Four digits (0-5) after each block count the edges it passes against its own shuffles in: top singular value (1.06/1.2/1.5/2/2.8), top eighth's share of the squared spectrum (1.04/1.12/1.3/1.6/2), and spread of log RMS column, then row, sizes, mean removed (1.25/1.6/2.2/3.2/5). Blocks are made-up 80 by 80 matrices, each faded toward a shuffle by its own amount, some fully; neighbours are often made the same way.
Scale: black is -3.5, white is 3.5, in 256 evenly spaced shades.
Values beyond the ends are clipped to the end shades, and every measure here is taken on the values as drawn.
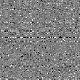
4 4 1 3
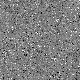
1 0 0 0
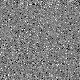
3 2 0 1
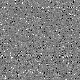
3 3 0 1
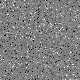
0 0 0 0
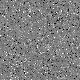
1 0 0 0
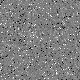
1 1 0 0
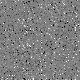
2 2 1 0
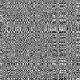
5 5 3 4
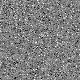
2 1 0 0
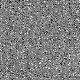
3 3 1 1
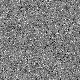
0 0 0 0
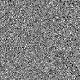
3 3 1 1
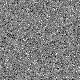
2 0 0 0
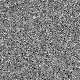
0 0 0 0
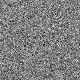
1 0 0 0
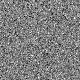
1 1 0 0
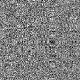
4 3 2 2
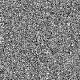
3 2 1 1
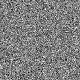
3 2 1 0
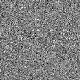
3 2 1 1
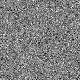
2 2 0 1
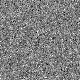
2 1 0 0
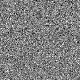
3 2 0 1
